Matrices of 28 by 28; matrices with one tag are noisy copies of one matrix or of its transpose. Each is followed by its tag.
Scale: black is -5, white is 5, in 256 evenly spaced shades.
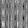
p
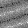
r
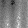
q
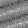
r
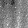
q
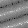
r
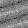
r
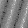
r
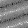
r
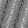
r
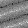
r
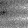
q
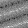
r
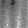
q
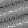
r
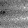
q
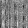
p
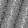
r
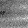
q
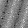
r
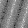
r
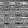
p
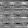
p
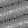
r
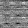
p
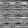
p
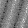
r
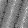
r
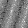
r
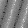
r
